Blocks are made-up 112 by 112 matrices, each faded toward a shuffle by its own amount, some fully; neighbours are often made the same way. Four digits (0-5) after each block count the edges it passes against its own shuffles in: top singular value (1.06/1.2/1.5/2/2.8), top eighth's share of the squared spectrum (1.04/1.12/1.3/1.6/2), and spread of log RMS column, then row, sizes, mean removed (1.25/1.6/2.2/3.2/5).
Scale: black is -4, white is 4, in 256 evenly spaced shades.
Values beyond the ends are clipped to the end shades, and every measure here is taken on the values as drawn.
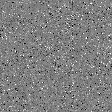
3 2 0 0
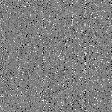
4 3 2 1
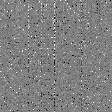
4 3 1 1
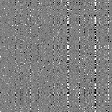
5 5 3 2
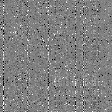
5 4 3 1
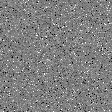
2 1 0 0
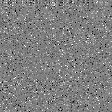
4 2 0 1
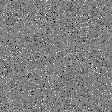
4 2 0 1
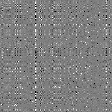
5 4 3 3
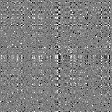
5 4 3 3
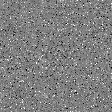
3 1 0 0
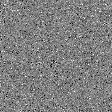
0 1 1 1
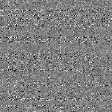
2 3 3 4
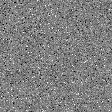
0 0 0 0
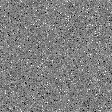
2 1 1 0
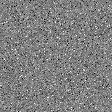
0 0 0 0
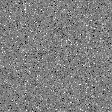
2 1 1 0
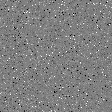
0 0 0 0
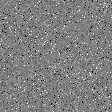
0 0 0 0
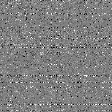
2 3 2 3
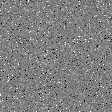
0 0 0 0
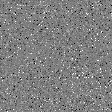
1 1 0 1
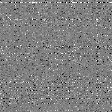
3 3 2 3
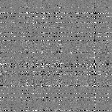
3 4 3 4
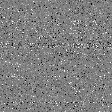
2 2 1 2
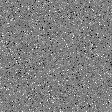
0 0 0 0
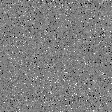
1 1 0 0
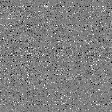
2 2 2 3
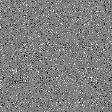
1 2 1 2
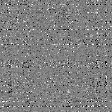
2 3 2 3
